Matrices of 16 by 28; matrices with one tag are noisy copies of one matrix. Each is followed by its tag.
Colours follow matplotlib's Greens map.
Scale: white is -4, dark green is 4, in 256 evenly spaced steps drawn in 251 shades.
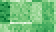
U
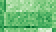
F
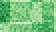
U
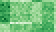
U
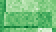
F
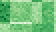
U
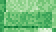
F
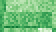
F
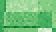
F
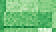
F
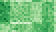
U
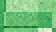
F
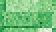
F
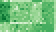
U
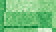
F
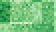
U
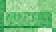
F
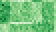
U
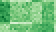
U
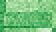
F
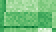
F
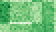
U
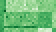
F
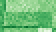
F
